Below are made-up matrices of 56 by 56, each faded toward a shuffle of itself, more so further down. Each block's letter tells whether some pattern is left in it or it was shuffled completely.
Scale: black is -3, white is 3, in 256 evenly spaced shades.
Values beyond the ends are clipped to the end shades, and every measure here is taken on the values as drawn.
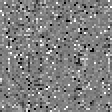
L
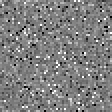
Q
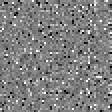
L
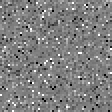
Q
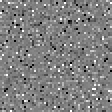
Q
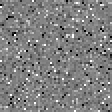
Q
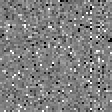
L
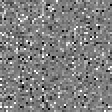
L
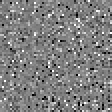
L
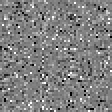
L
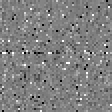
L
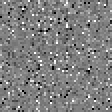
L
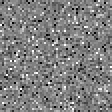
Q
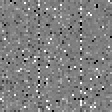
L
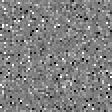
Q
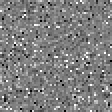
Q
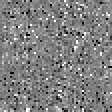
L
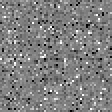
L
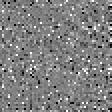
L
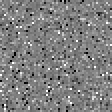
Q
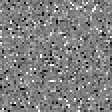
Q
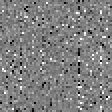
L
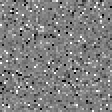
Q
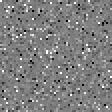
Q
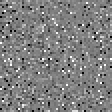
L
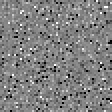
Q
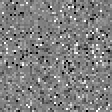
L
